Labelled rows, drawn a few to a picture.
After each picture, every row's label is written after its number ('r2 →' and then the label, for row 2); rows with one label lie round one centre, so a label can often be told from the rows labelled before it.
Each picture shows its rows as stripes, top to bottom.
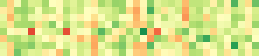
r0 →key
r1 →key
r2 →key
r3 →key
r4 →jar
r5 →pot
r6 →key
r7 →key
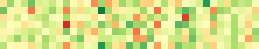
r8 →pot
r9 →jar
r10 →key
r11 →jar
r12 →key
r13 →key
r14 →jar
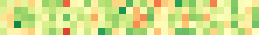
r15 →jar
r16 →key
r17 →key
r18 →key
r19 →jar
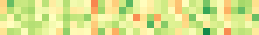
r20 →pot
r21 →pot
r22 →key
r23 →key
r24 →pot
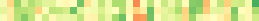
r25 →key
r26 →key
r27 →key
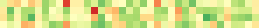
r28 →jar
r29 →pot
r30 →pot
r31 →jar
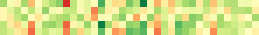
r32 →jar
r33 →pot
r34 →key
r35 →jar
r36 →jar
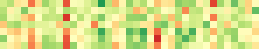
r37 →jar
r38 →key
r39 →jar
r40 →pot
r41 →jar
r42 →jar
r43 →jar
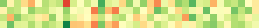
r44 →jar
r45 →pot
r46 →key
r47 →pot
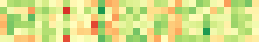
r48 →pot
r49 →jar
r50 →pot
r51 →pot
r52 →pot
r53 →jar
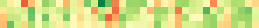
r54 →jar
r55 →pot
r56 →pot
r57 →pot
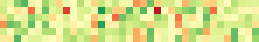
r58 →key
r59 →jar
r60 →pot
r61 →pot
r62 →key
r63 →key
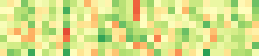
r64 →key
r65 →key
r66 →key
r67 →pot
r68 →jar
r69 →jar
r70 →key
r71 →pot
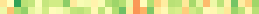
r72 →key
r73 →key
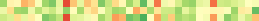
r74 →jar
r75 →key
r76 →jar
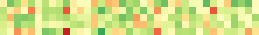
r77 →pot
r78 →jar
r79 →key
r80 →key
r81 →jar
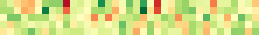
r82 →jar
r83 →jar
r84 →pot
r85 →key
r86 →key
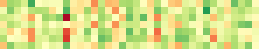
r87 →pot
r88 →pot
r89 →jar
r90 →pot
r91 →jar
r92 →jar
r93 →pot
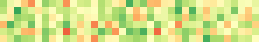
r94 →jar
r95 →key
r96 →key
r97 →pot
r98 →jar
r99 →pot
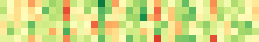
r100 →jar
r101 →jar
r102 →jar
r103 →pot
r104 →pot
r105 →jar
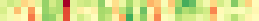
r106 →jar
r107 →jar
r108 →jar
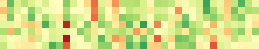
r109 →pot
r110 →pot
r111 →pot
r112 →jar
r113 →key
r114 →jar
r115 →jar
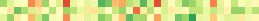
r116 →jar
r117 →key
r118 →jar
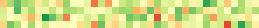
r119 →pot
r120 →key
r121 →jar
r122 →pot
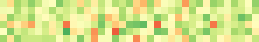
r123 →key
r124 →key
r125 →pot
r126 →jar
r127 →pot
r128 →key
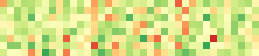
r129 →pot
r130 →key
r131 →pot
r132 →key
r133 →key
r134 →jar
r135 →pot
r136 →jar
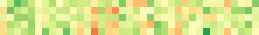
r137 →key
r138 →pot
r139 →key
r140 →pot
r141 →pot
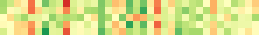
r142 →jar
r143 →jar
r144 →key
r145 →jar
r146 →jar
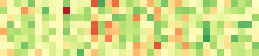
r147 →pot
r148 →jar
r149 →key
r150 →pot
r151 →pot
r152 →pot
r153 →key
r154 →key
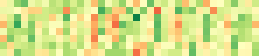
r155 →key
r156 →jar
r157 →pot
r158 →pot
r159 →pot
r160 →pot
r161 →key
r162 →key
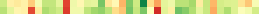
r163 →jar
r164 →jar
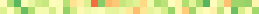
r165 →pot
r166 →key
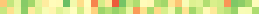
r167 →pot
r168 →key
